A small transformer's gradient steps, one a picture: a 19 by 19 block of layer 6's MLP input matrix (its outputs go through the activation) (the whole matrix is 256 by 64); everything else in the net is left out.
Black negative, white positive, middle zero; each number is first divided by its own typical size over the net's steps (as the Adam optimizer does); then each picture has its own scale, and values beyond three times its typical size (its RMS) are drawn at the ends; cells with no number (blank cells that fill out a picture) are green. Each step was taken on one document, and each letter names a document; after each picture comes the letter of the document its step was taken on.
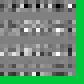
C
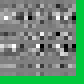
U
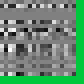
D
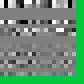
D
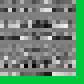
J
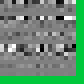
U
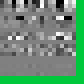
U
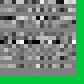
U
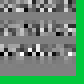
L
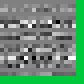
J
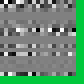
D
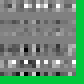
C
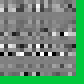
L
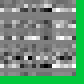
J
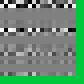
D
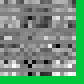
J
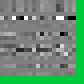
U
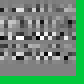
L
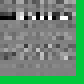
U
